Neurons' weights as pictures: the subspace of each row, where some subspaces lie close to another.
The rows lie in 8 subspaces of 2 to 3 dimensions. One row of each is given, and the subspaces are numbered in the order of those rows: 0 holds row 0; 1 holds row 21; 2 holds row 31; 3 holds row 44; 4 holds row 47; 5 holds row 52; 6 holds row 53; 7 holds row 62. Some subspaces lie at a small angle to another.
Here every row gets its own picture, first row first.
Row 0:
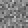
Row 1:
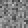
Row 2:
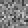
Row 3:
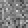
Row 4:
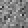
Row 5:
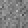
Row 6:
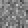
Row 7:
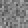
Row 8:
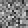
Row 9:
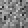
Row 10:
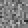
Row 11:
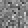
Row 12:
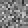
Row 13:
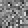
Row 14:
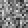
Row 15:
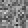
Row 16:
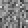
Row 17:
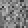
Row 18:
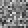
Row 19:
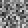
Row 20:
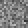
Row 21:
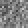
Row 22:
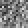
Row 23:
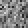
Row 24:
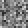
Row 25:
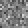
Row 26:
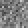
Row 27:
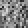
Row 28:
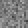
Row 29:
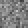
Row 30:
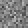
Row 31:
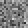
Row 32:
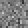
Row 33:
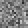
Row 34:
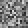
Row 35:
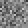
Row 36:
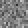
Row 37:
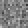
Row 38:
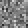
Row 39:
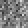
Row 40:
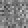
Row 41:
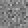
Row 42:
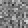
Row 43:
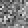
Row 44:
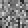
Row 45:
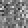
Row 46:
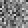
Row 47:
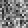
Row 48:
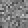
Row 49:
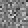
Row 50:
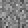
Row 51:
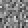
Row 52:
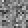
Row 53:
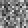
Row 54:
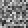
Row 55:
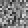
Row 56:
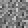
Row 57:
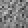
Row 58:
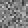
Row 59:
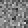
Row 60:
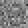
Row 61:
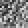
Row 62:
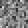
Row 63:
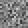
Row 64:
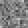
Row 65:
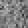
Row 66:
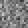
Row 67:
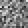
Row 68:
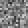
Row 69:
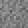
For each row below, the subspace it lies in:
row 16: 3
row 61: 1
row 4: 4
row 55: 5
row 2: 0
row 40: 6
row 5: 4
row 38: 4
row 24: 5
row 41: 2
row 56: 2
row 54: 5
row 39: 4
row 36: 2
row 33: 3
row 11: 2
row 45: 6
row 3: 4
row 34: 3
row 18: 5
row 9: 4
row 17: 6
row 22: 1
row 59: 2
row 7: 7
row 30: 0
